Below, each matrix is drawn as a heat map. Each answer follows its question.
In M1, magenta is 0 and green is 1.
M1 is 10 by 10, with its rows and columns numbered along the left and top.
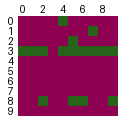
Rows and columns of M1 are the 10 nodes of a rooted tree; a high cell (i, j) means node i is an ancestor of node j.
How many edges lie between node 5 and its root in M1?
3
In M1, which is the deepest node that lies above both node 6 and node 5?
8
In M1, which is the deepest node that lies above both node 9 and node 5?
8
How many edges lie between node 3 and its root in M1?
0
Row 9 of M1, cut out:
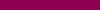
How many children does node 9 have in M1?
0
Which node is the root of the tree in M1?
3
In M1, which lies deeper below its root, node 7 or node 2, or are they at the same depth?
the same depth
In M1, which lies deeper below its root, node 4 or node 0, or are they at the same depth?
node 4
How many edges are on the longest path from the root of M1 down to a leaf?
3
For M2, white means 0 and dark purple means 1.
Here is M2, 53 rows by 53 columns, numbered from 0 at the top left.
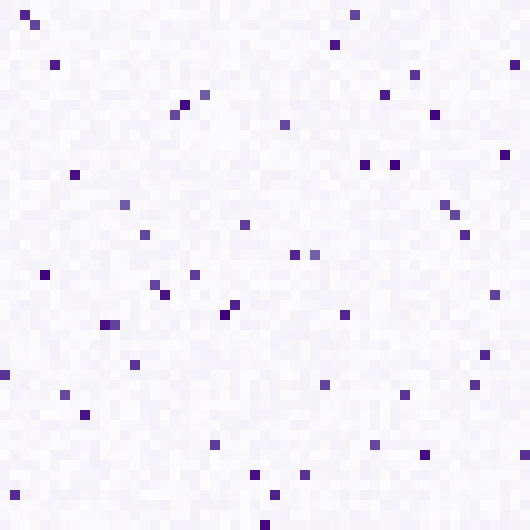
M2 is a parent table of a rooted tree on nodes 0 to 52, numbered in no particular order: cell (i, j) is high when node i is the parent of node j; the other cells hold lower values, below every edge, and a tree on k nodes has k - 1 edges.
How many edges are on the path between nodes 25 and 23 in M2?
3
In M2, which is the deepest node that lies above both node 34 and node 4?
25
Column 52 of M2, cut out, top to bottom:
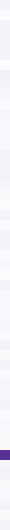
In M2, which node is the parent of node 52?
45
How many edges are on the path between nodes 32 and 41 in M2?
4
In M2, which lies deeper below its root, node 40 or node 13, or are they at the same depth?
the same depth
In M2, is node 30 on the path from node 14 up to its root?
yes
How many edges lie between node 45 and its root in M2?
4
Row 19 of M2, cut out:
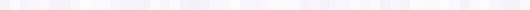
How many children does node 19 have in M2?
0
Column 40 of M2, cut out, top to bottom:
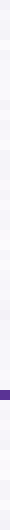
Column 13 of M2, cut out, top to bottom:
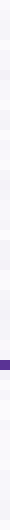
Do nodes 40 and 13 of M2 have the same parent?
no
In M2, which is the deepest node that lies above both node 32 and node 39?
38
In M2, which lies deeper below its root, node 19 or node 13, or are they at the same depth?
the same depth
